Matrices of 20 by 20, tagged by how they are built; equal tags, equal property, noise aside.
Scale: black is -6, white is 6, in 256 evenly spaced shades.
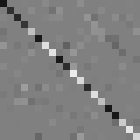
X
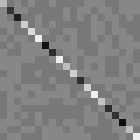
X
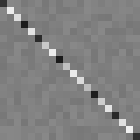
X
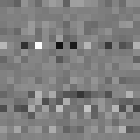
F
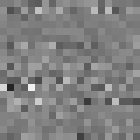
F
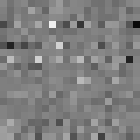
F
